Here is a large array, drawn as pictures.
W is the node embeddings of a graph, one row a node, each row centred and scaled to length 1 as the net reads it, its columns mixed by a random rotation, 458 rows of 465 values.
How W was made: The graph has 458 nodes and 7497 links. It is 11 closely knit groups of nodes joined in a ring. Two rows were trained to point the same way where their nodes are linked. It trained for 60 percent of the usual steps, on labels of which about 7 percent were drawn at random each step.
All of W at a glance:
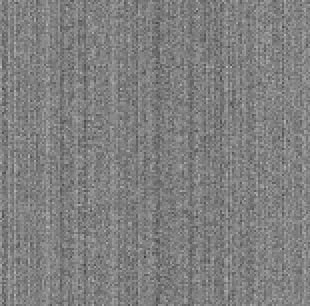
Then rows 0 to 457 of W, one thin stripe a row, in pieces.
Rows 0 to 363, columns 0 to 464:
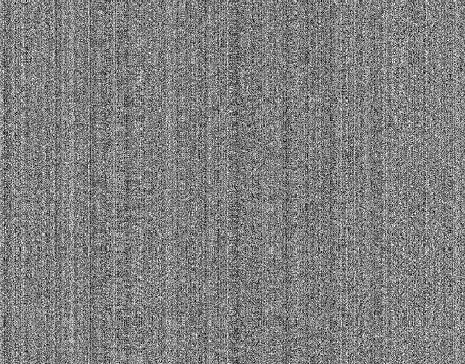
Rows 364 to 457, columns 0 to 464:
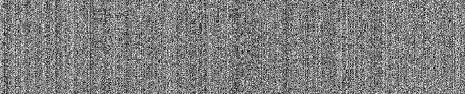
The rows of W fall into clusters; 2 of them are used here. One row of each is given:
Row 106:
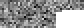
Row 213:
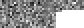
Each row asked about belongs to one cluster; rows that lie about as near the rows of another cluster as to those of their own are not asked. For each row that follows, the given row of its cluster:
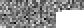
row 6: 106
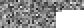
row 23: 213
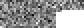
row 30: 106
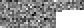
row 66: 106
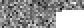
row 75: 213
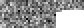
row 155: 106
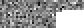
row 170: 213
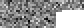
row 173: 106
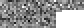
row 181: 106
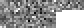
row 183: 106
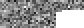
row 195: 106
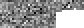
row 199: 106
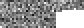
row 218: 106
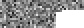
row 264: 213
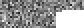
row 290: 213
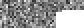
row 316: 213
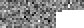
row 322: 106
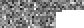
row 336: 213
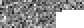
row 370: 213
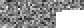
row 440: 106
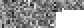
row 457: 213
